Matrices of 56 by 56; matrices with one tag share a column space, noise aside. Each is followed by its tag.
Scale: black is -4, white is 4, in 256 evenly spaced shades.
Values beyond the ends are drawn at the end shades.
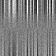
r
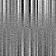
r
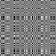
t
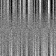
r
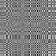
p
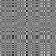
p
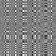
p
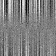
r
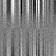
r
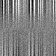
r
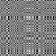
t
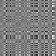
p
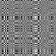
t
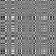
t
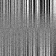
r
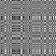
t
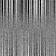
r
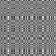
t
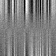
r
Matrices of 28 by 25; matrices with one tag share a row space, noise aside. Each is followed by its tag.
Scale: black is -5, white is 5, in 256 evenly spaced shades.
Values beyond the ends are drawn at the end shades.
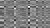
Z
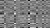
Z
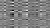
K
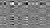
K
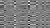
Z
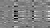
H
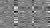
H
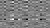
K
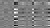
H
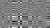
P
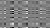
K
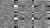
H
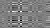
P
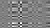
P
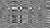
P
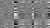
H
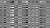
K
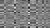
Z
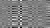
P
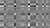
Z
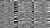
H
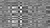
P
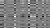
Z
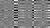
H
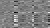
H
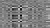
P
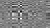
P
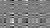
K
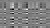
K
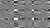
H
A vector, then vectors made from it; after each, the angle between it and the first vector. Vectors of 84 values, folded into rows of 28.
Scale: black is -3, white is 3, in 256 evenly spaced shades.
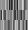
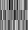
nearly parallel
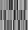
nearly parallel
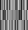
orthogonal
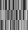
orthogonal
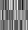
nearly opposite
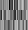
nearly parallel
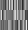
nearly opposite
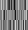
partly aligned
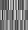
nearly opposite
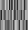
nearly parallel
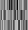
nearly parallel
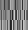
orthogonal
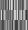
nearly opposite
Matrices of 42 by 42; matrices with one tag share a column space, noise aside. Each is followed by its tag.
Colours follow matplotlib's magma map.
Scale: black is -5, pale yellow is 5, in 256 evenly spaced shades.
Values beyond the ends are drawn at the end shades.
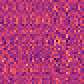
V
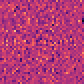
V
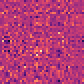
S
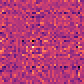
S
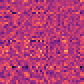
S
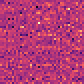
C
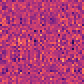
V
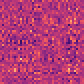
V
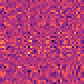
S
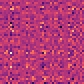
C
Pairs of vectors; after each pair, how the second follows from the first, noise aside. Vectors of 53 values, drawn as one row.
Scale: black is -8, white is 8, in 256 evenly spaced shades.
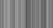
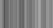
wrapped around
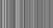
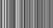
scaled up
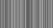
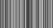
scaled up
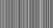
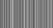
reversed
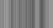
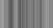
reversed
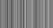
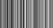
scaled up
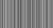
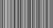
scaled up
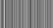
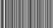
scaled up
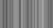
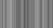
wrapped around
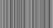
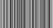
scaled up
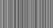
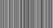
wrapped around
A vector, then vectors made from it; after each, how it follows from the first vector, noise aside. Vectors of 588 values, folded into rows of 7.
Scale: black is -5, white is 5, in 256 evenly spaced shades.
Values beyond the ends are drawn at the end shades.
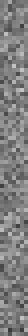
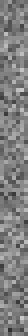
copied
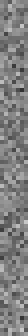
negated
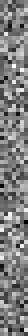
scaled up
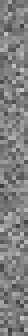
copied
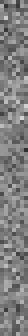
reversed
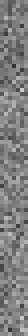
sign-scrambled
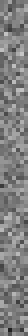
copied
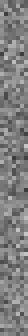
wrapped around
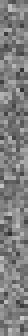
sign-scrambled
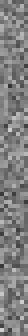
wrapped around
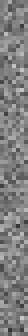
copied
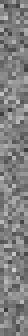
reversed
